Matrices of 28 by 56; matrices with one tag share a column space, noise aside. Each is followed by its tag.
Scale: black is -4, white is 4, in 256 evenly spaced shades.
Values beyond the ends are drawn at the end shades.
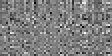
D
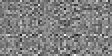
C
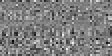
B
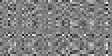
C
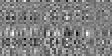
B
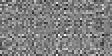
C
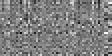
D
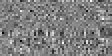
B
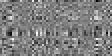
B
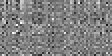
D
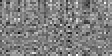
D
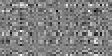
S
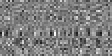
B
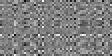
C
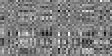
B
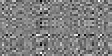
C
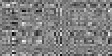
S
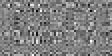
S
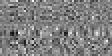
B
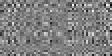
S
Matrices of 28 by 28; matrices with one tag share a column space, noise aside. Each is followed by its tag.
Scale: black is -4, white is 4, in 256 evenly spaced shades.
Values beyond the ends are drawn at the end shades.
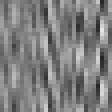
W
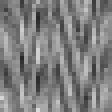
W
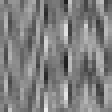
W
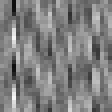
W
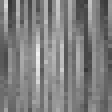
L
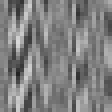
W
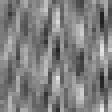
W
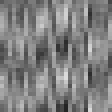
W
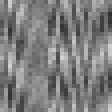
W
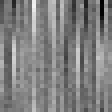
L
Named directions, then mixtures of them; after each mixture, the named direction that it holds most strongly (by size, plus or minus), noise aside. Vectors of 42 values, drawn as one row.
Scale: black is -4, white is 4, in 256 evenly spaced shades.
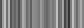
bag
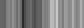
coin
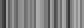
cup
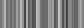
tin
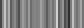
bag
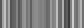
bag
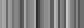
cup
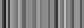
bag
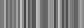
tin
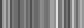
bag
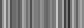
bag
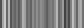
bag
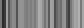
cup
